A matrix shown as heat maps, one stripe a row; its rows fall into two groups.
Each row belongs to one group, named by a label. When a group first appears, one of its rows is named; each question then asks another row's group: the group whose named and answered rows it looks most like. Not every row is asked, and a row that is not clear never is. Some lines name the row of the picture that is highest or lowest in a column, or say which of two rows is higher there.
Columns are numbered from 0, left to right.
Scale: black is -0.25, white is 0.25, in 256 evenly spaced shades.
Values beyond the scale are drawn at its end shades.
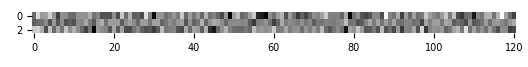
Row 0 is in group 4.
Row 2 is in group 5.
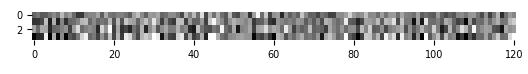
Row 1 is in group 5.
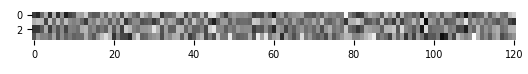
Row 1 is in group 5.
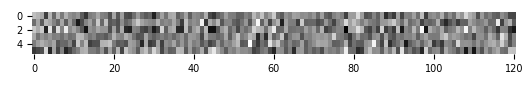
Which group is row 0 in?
5
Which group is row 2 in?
5
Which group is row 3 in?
4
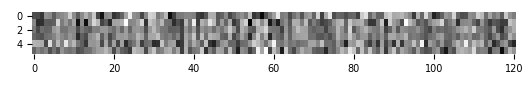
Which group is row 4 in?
5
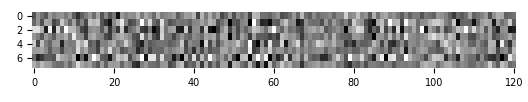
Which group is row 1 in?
4
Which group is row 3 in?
4
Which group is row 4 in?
4
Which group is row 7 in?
4
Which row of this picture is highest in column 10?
3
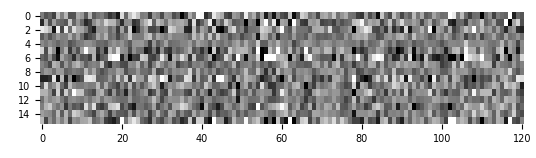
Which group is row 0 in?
4
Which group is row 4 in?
4
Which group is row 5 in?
4
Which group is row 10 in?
4
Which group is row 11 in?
5
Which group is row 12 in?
4
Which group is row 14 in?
5
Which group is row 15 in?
4
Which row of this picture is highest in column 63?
1
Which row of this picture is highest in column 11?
5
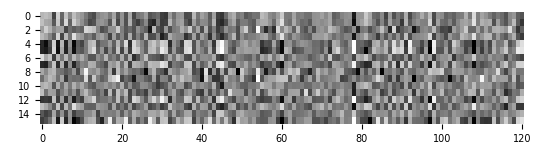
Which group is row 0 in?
5
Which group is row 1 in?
5
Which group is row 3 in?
5
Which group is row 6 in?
5
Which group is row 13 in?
5
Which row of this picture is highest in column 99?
8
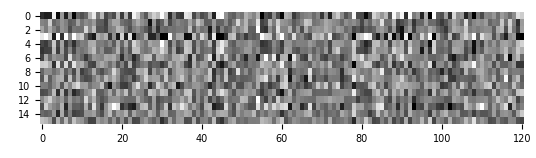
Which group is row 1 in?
4
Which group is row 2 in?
4
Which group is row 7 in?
5
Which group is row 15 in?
5
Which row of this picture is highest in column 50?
12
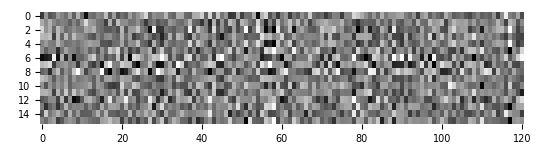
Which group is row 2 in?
4
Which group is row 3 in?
5
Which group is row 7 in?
5
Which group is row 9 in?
5
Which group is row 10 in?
4
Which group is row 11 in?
5
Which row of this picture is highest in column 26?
0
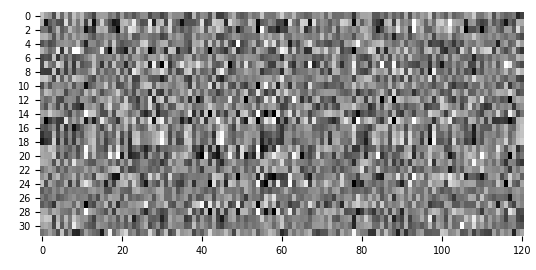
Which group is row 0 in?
5
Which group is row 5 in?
5
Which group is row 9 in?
5
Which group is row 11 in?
4
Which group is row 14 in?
4
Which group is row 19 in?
4
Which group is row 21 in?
5
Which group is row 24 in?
4
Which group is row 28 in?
4
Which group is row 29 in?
5
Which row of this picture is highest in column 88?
7
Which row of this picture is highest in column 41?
20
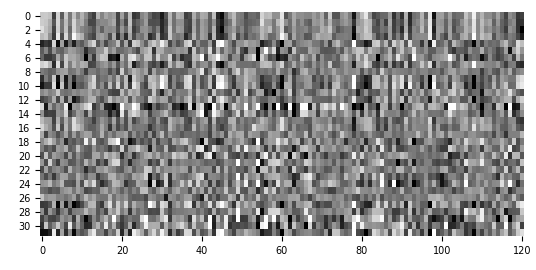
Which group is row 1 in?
5
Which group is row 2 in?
5
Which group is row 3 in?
5
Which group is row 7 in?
5
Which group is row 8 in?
4
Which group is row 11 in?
4
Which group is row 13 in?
4
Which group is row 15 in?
5
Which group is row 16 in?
5
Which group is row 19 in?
4
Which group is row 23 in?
4
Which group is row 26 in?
4
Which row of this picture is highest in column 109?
29
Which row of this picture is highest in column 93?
6
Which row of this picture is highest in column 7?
30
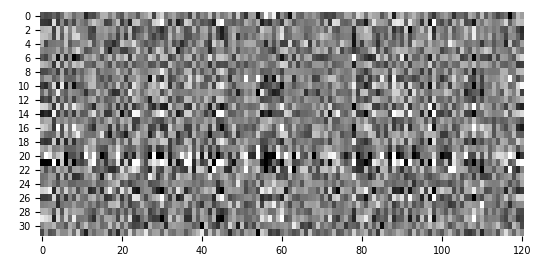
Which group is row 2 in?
5
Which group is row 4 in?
4
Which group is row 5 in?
5
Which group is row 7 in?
5
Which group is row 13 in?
5
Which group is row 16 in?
5
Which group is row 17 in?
5
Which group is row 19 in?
4
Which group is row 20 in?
4
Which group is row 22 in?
4
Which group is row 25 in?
5
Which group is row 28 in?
5
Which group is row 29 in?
5
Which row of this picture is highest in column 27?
23
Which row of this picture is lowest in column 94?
20
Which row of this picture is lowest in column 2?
21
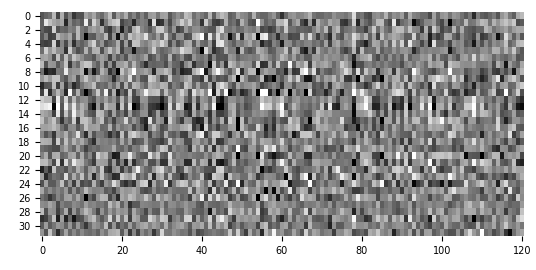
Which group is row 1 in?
4
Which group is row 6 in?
5
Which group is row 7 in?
4
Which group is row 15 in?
4
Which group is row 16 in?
4
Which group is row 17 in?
4
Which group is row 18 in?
5
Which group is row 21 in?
5
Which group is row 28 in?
4
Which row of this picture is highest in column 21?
15
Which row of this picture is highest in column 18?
24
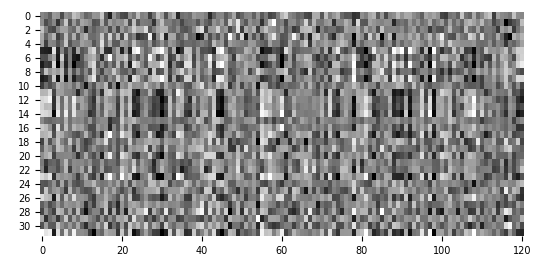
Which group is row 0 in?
5
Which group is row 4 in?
4
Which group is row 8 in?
4
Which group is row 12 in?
5
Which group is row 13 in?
5
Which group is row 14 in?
5
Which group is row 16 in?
5
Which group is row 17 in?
5
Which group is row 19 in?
4
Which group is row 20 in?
5
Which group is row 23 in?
5
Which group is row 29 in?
4
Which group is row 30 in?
4
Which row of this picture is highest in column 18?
8
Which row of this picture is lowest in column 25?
3
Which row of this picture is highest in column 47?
3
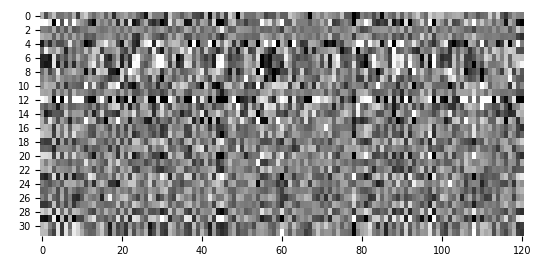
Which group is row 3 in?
5
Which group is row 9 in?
4
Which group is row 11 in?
5
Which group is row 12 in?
5
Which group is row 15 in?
4
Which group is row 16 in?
5
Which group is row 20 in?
5
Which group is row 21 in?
4
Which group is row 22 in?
5
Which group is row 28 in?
5
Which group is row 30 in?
5
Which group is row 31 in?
5
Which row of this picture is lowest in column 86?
12
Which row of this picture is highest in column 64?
10
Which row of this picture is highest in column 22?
8
